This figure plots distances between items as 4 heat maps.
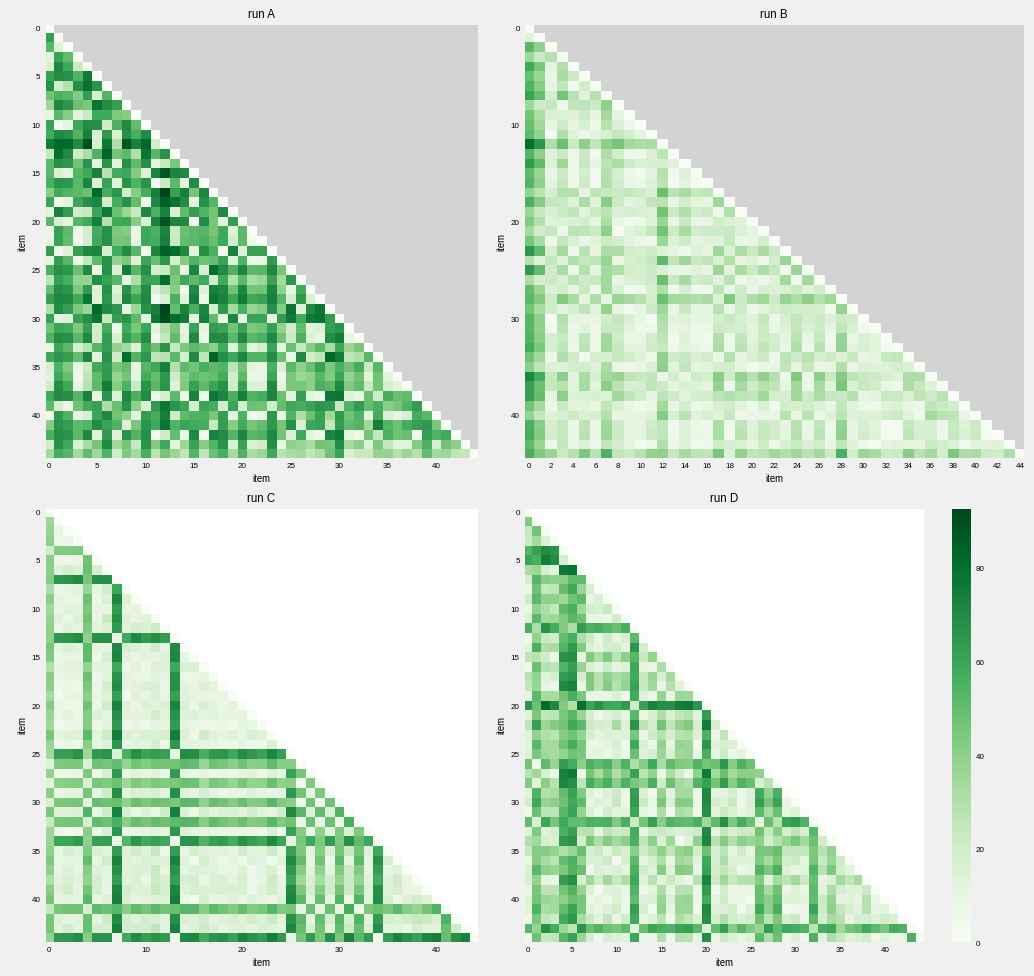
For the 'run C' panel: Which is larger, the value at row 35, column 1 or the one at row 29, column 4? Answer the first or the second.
the second
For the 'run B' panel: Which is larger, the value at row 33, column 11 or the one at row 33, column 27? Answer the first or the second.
the first
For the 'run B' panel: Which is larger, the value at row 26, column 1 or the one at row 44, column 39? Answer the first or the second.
the second
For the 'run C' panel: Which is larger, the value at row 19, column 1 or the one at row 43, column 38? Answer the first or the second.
the second
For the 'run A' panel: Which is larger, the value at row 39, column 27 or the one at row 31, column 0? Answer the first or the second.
the first
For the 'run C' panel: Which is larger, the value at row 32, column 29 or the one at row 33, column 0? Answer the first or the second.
the first
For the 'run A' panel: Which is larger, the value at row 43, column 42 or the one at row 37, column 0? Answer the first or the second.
the first
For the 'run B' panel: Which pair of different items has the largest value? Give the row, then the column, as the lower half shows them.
12, 0
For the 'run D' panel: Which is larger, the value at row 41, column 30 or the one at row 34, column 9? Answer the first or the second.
the second
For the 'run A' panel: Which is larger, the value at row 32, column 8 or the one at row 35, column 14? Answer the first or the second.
the first
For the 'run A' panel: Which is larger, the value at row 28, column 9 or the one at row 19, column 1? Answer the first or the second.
the second
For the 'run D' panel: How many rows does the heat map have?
45
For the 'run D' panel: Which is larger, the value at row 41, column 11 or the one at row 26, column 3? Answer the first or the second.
the second
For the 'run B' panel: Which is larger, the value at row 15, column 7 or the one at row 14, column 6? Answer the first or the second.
the first
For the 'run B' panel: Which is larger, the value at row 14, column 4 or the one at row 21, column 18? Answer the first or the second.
the second
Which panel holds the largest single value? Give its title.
run A
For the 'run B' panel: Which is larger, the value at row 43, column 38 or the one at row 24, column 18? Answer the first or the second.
the second
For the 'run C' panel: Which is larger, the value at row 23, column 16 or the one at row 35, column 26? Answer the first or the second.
the second
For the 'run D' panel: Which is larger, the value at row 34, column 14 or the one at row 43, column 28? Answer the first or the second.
the second
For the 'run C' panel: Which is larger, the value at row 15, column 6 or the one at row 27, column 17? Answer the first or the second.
the first
